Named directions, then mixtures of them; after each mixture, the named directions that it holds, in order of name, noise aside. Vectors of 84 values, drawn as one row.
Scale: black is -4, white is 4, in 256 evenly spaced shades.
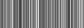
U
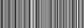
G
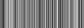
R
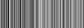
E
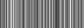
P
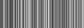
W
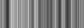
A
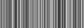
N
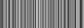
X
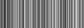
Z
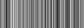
A, P, R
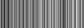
E, N, Z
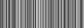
X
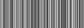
G, U, Z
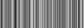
G, N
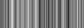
A, R, U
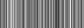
P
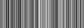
E, R, Z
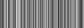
R, X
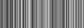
E, W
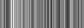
A, P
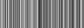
E, P, X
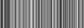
A, G, Z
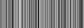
U, X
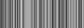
R, W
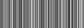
G, U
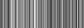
A, G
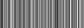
G, P, U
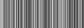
R, W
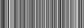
E, R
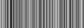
P, X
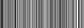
G, R, W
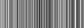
E, N, X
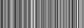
G, U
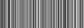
X, Z
